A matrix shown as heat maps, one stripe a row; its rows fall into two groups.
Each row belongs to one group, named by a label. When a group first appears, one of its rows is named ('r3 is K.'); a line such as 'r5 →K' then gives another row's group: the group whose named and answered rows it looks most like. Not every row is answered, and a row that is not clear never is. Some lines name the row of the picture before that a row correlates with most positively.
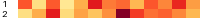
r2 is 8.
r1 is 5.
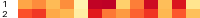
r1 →5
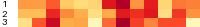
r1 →8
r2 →8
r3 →8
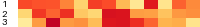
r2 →8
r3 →8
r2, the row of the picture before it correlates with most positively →1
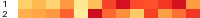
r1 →8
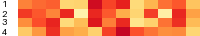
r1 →5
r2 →5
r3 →5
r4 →8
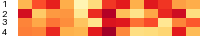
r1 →8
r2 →5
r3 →8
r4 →5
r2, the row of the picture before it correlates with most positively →1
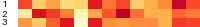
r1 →5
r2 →8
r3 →5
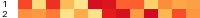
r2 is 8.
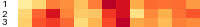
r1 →8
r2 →8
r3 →8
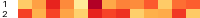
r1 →5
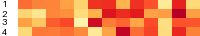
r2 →8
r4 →8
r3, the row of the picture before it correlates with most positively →1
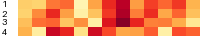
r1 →8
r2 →8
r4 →5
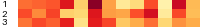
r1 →5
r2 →5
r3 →5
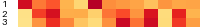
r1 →5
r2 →8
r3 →8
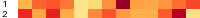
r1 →8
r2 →5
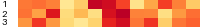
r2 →8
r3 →8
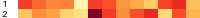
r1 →5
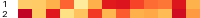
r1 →8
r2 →5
